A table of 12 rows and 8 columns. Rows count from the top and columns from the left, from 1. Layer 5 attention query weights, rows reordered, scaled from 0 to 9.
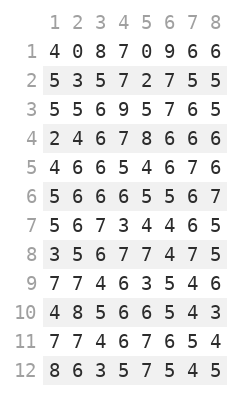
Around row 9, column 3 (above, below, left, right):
6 5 7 6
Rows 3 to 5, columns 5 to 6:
5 7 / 8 6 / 4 6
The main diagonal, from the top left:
4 3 6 7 4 5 6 5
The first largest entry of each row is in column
6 4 4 5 7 8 3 4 1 2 1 1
